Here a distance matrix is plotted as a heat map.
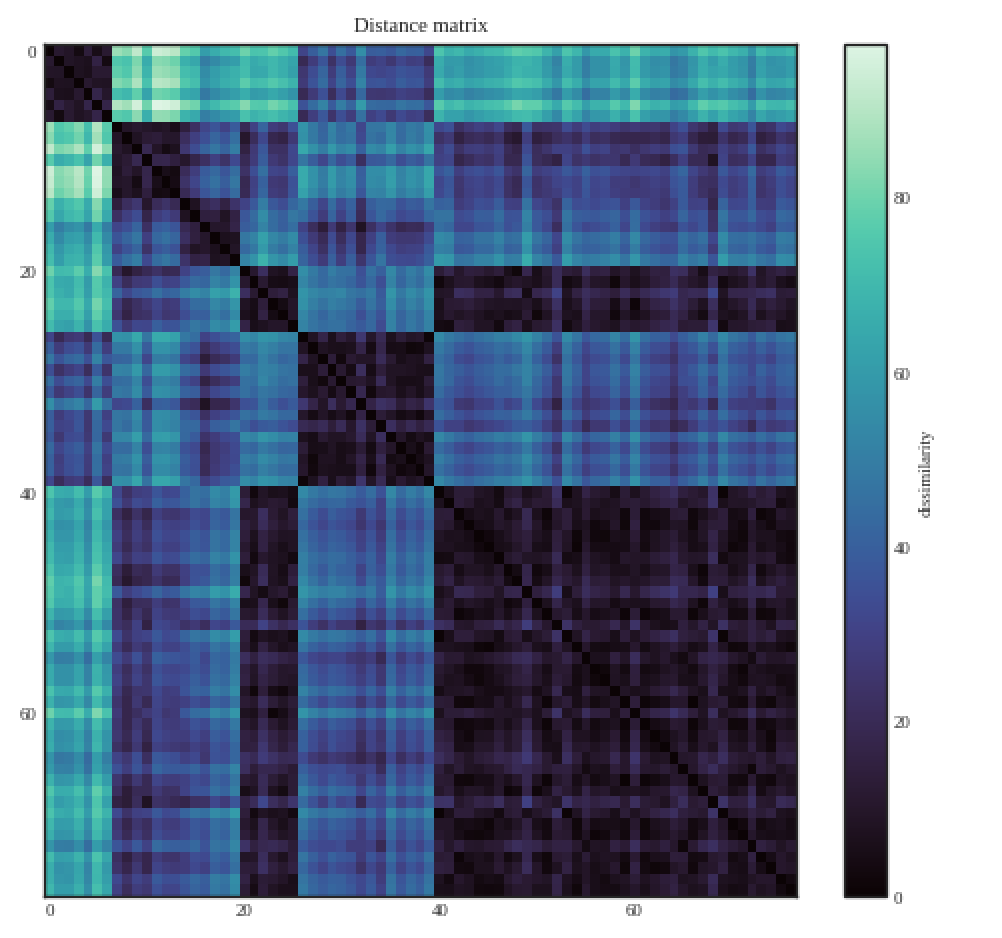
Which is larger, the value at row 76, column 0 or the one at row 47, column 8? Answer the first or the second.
the first
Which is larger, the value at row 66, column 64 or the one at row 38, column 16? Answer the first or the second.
the second
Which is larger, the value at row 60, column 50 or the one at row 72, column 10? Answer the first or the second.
the second
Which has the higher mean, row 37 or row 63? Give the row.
37
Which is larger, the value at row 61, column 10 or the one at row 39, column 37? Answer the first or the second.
the first
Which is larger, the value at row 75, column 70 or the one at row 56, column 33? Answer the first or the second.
the second
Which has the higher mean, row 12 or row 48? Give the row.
12
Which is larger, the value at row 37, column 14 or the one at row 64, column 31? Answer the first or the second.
the first
